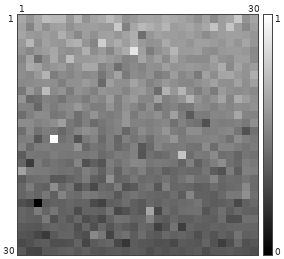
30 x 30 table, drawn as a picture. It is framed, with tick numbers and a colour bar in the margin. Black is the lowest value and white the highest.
Average level on the scale: 50%. Stripes: none. Histogram: bell-shaped. Slope: up to the top. Grain: fine.
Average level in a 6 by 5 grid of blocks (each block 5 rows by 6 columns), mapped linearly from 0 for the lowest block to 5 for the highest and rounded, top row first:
5 5 5 5 5 | 4 4 4 4 4 | 3 3 3 3 3 | 2 2 2 2 2 | 1 1 1 1 1 | 0 0 0 0 0
